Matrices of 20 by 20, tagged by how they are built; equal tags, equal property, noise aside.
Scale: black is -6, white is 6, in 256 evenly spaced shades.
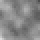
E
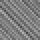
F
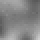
E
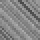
F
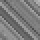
F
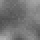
E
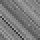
F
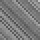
F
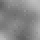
E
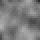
E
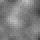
E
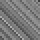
F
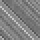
F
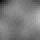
E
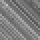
F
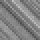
F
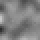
E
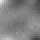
E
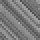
F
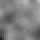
E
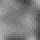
E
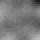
E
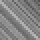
F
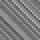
F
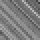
F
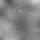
E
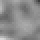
E
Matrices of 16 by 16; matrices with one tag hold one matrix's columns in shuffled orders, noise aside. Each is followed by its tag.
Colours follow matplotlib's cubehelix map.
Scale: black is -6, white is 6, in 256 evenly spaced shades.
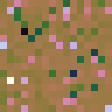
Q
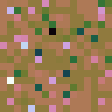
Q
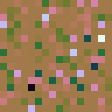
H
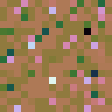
Q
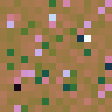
H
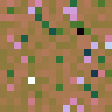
Q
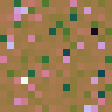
Q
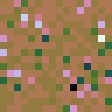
H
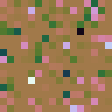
Q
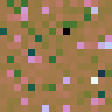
Q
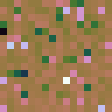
Q
